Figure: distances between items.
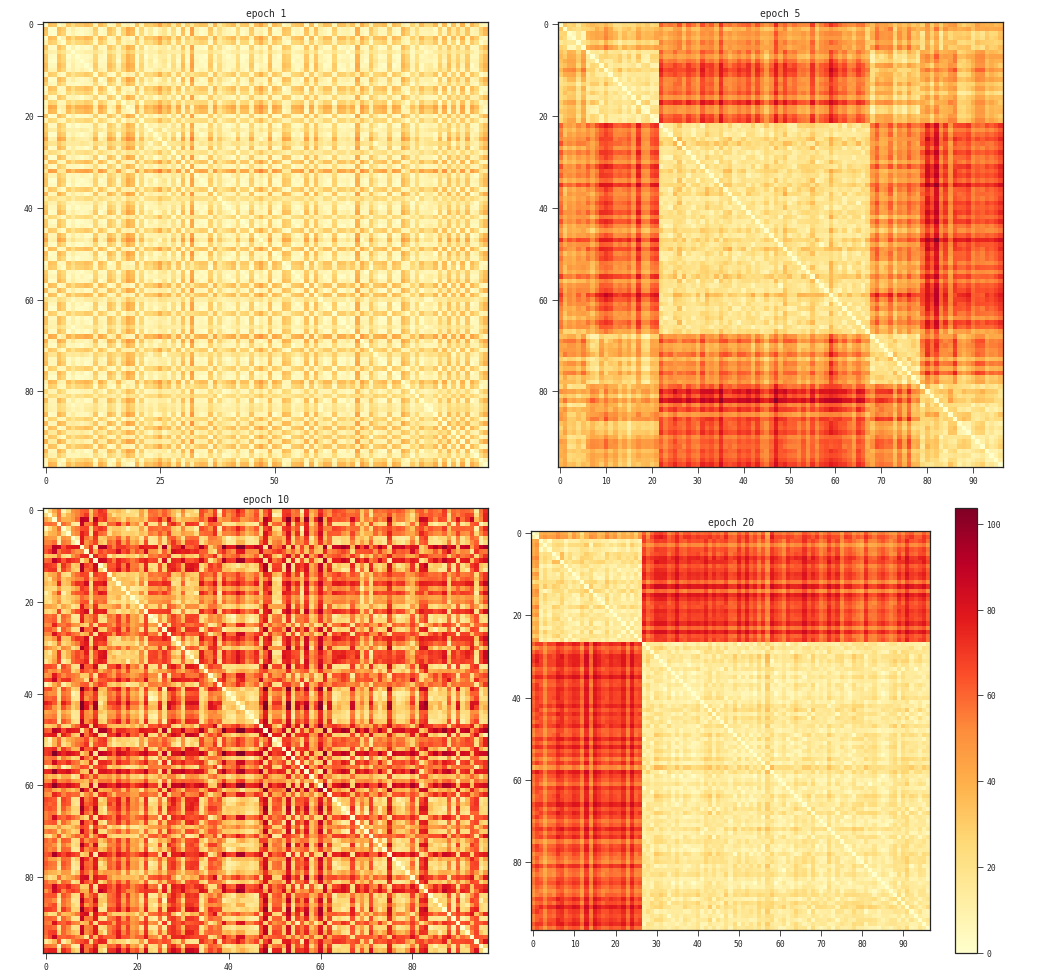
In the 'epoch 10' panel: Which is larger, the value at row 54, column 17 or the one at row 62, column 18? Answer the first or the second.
the second
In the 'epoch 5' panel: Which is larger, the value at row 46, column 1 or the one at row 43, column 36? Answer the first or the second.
the first
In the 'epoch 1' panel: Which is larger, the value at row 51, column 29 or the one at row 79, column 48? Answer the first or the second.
the second
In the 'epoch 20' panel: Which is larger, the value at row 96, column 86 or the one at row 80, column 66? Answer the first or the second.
the second
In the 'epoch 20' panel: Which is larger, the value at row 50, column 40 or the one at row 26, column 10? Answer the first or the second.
the first
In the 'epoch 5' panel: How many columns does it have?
97
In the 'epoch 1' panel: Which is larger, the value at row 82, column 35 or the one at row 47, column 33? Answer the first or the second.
the second
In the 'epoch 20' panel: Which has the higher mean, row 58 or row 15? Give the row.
15
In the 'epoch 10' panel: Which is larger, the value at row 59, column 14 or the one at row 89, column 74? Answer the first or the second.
the first
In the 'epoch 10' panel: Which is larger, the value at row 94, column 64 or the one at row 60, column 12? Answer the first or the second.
the second
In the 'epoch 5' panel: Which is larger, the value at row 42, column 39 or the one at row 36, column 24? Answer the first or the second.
the first
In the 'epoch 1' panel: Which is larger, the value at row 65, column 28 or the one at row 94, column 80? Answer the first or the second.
the first
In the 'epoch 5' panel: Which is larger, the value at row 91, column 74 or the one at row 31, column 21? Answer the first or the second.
the second
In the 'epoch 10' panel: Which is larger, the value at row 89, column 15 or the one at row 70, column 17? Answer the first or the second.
the first
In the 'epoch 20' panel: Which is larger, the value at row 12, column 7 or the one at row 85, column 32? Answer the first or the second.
the first
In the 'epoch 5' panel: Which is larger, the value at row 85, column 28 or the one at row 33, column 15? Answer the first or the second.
the second
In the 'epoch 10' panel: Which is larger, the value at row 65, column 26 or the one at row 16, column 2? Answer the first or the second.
the second
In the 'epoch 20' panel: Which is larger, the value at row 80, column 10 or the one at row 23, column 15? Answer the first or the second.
the first
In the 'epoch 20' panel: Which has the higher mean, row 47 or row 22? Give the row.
22
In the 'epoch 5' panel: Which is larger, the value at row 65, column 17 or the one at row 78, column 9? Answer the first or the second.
the first
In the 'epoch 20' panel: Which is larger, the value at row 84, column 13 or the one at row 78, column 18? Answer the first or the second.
the first
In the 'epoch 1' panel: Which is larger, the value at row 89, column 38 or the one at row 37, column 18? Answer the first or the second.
the second
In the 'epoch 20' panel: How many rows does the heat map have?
97
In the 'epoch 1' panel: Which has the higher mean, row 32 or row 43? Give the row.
32
